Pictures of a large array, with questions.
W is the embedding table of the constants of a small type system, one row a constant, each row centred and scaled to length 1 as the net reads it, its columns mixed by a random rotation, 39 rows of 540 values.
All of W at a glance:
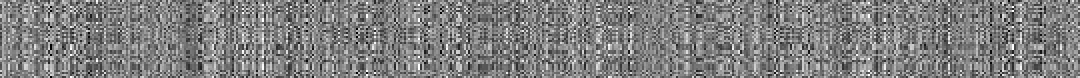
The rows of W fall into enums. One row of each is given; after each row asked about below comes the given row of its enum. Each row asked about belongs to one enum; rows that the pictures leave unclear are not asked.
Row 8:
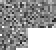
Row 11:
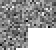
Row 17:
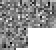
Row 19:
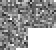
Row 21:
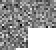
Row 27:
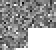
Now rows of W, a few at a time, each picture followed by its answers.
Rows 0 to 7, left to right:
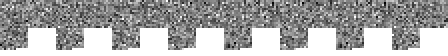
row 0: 11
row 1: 8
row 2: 19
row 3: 27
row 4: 17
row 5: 27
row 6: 17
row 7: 8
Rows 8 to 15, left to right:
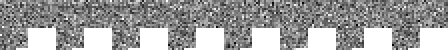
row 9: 19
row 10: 19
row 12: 17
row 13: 27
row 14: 21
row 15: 11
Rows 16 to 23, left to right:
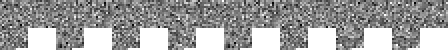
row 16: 21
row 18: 21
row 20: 17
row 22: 27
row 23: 27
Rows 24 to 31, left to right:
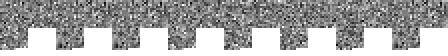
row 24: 27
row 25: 17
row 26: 17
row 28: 19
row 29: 8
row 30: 11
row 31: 17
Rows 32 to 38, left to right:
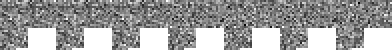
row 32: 19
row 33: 19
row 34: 19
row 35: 8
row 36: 21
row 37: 8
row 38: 27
